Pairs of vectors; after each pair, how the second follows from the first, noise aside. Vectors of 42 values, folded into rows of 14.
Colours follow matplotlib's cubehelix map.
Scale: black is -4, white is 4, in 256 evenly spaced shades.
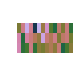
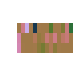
partly zeroed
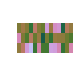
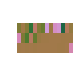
partly zeroed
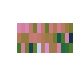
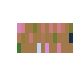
partly zeroed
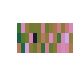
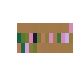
partly zeroed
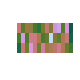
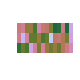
sign-scrambled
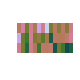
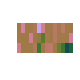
partly zeroed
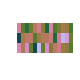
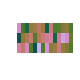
copied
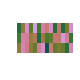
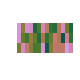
sign-scrambled
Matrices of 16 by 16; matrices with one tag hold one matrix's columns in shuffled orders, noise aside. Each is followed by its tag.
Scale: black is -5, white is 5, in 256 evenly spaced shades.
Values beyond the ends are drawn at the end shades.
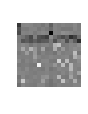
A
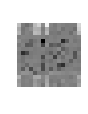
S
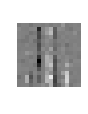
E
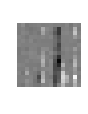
E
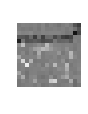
A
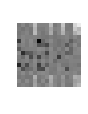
S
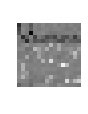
A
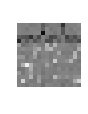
A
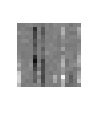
E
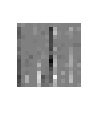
E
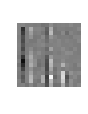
E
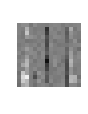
E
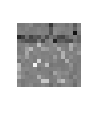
A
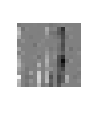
E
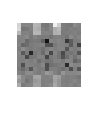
S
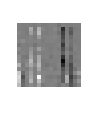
E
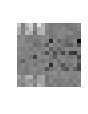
S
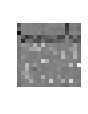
A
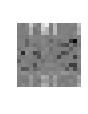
S
